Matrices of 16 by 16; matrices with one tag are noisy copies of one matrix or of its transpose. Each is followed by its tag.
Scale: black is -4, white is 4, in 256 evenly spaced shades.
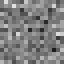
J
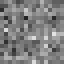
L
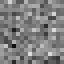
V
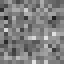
L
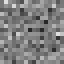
J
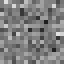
J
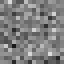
V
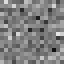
J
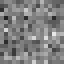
L
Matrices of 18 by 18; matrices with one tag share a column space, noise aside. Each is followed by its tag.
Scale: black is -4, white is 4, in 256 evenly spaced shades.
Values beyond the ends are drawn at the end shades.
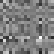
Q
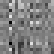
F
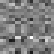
Q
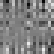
F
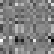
Q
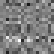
Q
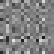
Q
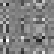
Q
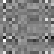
Q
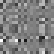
Q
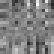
F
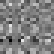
Q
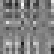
F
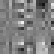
F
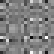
Q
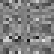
Q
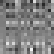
F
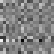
Q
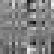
F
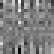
F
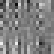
F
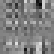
F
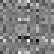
Q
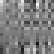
F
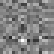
Q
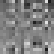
F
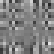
F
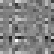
Q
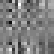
F
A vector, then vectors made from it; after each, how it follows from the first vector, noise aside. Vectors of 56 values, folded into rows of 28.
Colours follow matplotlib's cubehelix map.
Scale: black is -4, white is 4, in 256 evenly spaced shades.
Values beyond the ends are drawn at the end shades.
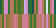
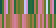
copied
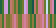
copied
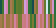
copied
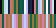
scaled up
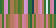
copied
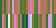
reversed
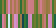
reversed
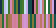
scaled up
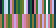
scaled up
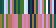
scaled up
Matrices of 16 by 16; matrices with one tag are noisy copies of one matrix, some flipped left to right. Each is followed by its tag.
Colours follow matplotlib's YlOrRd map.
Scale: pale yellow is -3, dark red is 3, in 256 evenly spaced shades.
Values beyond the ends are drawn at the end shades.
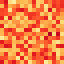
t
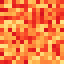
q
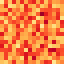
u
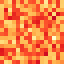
u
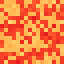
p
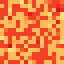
t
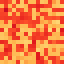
q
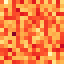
u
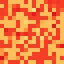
t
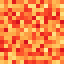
u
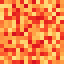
u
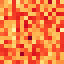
u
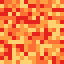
q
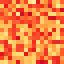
q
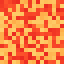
t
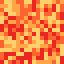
p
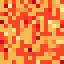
u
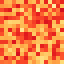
q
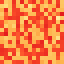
u
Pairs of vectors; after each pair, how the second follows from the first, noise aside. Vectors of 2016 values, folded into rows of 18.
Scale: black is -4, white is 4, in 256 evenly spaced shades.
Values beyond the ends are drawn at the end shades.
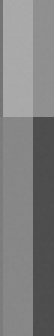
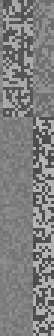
sign-scrambled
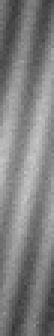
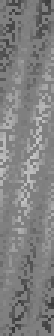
partly zeroed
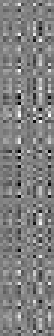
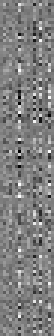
sign-scrambled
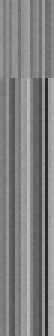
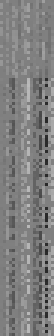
partly zeroed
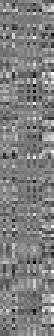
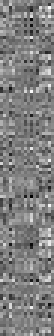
wrapped around
